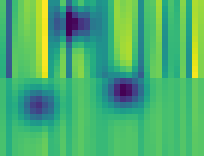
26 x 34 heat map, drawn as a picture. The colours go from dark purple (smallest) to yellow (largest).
A horizontal seam about 50% of the way down splits the table, and the bottom part is calmer. The values are skewed, with a long tail toward low values. Three dips sink into the field.
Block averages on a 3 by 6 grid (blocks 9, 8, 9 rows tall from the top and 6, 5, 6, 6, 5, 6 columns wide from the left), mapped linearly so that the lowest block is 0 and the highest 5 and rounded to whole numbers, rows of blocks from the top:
4 4 0 5 4 5
3 4 4 1 3 5
3 3 4 4 4 5
